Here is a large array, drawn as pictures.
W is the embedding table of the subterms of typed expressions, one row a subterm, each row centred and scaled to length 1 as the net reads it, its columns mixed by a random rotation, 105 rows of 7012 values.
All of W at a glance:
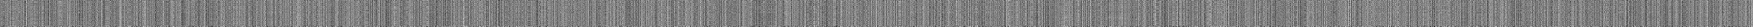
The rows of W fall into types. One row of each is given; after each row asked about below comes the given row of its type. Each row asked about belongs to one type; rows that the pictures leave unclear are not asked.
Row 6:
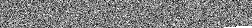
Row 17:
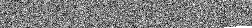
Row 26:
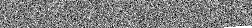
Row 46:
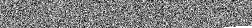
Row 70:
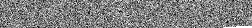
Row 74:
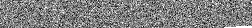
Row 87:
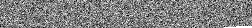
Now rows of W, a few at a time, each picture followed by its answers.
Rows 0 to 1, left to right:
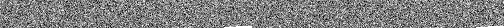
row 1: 26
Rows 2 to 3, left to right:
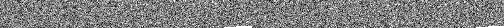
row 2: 74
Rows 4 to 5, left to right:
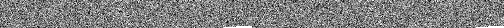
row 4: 70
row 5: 6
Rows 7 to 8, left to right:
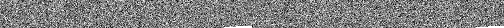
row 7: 46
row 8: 87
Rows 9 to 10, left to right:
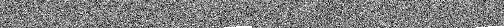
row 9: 17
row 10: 70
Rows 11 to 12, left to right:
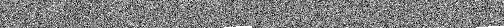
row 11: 70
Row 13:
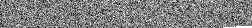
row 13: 70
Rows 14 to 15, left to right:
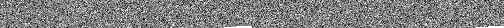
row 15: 6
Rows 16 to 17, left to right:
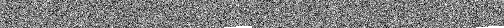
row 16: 17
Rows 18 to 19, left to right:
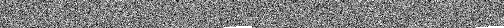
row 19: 6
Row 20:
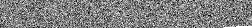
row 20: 70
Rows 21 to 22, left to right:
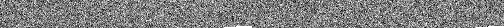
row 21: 70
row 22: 6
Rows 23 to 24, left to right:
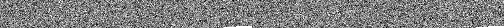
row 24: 17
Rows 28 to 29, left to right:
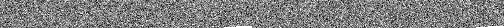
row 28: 17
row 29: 26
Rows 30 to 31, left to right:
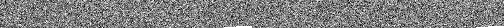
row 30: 87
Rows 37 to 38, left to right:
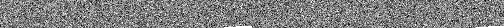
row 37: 87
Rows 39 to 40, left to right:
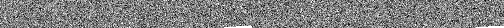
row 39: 26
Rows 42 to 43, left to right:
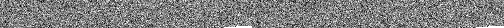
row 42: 6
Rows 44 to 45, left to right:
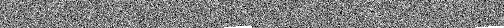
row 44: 26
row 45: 70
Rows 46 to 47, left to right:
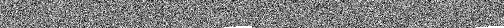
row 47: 6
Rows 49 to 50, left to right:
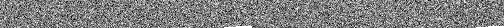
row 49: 26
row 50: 74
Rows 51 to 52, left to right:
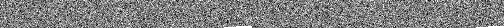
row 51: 26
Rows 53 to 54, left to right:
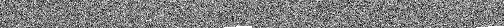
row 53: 70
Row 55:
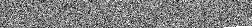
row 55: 6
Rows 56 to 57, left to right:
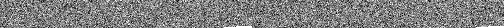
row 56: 6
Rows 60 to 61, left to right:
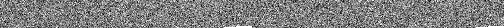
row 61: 6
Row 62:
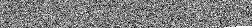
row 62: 17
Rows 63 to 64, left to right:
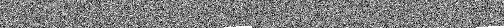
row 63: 87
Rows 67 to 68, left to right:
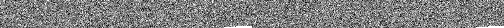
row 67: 17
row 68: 87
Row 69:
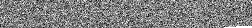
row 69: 87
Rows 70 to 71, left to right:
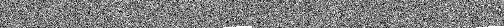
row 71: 17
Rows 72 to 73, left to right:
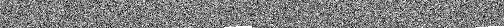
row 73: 87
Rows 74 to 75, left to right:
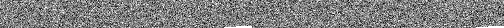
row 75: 17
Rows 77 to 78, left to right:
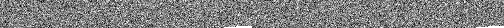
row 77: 6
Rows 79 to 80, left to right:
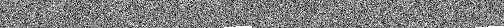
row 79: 70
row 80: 6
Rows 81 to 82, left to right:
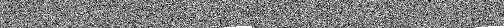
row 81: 17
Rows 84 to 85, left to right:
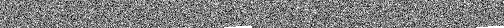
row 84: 26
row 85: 74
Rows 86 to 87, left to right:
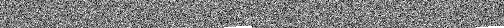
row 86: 26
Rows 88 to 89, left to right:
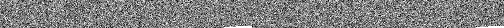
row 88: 46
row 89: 87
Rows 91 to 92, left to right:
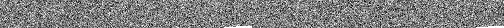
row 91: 70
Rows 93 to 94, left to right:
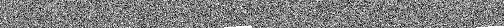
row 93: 26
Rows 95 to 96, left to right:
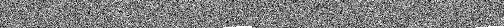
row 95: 70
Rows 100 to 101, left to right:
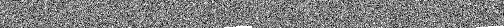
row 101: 26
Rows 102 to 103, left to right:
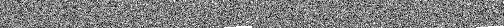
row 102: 74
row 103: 26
